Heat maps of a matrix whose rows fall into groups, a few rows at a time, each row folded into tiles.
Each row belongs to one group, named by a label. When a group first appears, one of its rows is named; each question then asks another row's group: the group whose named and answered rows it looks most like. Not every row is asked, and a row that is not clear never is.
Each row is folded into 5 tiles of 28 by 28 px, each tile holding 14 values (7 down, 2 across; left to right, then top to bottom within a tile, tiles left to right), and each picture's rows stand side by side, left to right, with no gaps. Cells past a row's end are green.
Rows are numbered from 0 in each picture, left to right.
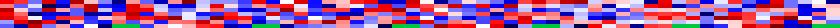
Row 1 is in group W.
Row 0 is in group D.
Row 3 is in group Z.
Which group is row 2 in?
D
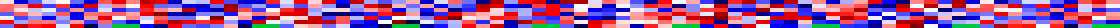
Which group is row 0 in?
Z
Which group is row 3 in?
W
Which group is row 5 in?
W
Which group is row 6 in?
W
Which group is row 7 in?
Z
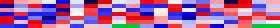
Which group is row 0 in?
Z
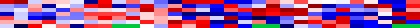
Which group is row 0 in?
Z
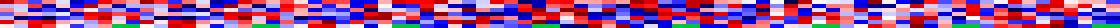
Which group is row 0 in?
Z
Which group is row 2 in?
Z
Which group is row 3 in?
D
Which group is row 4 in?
D
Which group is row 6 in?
W
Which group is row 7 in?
W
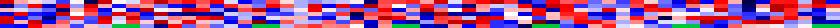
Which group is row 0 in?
Z
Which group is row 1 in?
D
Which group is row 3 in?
D
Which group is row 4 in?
D
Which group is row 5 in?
W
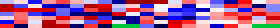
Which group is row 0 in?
D
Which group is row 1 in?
Z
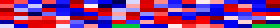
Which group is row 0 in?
D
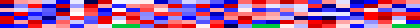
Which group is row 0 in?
Z
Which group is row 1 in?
Z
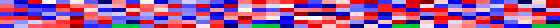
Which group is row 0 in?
W
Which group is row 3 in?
D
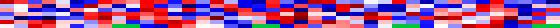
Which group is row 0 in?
Z
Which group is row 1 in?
D
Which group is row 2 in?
W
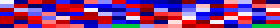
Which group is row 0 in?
W
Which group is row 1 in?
W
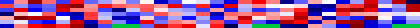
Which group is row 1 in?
Z
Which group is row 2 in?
W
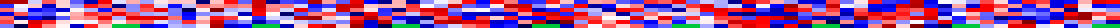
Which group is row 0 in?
Z
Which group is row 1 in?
W
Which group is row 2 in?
W
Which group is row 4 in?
W
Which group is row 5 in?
D
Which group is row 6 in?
W
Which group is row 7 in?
Z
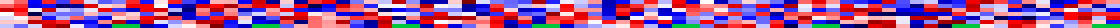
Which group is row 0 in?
D
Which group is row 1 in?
W
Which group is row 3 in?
W
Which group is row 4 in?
W
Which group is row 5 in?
Z
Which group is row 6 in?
D
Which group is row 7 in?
Z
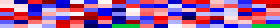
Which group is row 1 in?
D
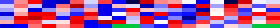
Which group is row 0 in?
W
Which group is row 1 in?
Z
